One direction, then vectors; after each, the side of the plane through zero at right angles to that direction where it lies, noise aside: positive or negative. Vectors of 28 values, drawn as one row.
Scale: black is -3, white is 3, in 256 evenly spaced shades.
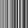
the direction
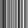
negative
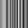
positive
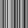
positive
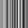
positive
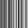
negative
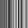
negative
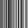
negative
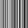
positive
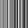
positive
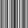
positive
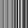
positive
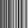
negative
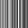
positive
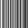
positive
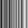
negative
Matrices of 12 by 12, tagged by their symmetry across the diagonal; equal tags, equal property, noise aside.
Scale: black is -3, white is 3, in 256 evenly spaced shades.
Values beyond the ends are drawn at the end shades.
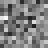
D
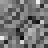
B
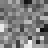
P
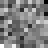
P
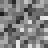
B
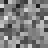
P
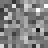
D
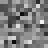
D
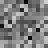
B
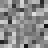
B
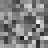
P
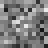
D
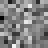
D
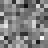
P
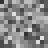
B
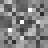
B
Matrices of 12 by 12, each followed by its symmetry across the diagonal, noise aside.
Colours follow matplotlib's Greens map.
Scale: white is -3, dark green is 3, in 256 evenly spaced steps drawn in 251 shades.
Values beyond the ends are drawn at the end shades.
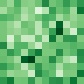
symmetric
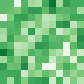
symmetric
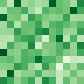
symmetric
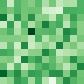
neither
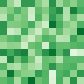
symmetric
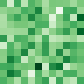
neither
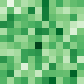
neither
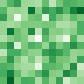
symmetric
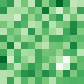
symmetric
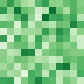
neither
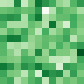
neither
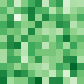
neither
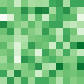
neither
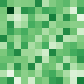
symmetric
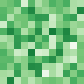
symmetric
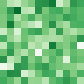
neither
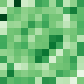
symmetric
